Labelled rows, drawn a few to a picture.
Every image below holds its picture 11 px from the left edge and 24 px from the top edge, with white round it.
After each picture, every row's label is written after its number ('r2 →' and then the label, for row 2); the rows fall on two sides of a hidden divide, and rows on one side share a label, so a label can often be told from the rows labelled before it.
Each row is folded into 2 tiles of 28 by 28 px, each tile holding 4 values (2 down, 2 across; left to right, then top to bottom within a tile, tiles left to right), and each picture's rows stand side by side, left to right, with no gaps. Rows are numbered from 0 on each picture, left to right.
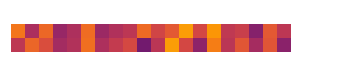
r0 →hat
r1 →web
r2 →web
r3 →hat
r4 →hat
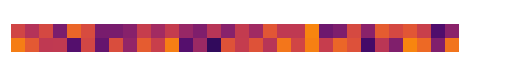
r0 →hat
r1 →web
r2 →web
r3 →web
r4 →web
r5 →web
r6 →hat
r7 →web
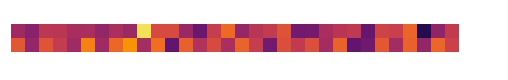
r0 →hat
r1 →web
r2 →hat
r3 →hat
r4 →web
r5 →web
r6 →hat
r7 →hat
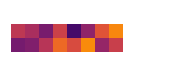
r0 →web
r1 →web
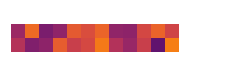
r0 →web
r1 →hat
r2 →web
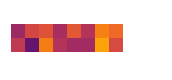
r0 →hat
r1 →hat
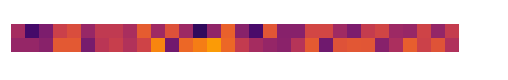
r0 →web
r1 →hat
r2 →hat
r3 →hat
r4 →hat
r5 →web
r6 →web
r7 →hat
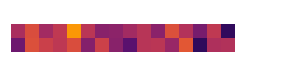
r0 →web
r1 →hat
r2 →web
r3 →hat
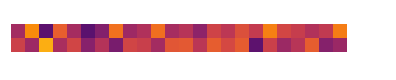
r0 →hat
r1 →hat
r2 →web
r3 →hat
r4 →hat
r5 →web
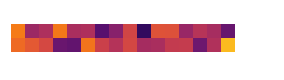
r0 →hat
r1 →web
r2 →hat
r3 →web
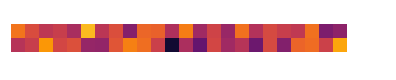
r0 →hat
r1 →web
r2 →hat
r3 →hat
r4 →hat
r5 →web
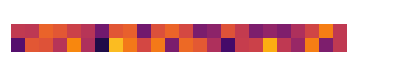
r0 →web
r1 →web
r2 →hat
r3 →hat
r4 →hat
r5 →web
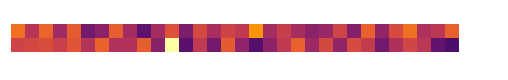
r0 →hat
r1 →hat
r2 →web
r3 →web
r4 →web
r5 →hat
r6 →web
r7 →hat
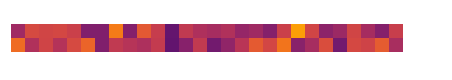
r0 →hat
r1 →web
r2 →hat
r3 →web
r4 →web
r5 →hat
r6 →hat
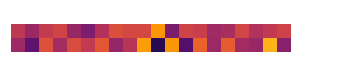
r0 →hat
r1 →hat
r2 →web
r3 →web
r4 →hat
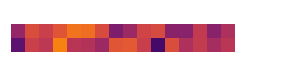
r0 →web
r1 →web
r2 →web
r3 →web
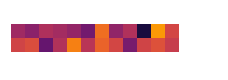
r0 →web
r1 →hat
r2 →hat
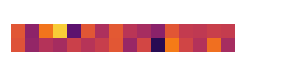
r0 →hat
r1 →web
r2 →web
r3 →hat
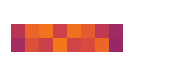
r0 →web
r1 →hat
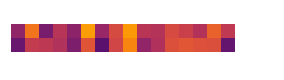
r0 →web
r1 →web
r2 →hat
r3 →hat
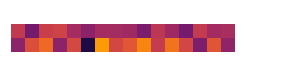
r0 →hat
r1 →hat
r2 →web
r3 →hat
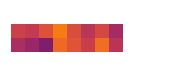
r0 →web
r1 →hat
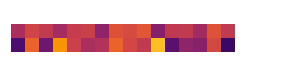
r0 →web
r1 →web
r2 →hat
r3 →hat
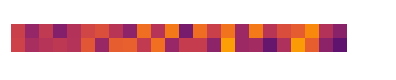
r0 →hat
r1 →web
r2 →hat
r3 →web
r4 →web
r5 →hat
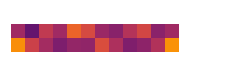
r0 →hat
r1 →hat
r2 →web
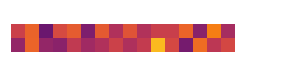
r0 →web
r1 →hat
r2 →hat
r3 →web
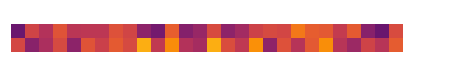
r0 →web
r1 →web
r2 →web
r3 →hat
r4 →web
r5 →hat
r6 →web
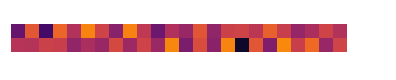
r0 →web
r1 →web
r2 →web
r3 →web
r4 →web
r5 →web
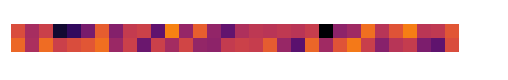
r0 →hat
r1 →hat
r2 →hat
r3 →web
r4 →hat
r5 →web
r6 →web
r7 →web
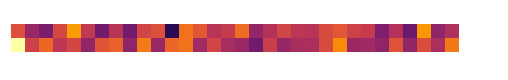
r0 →hat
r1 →hat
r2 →web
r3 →hat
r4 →hat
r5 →web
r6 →web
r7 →web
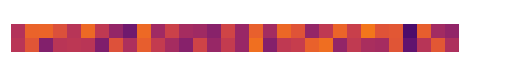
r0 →web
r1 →web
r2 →web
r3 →web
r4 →web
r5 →hat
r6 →web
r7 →web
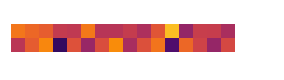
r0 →hat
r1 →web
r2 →hat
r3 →web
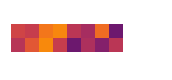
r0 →hat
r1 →web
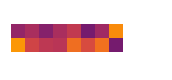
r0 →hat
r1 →hat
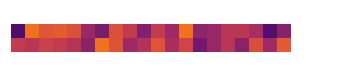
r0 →web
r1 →hat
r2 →hat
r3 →hat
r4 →web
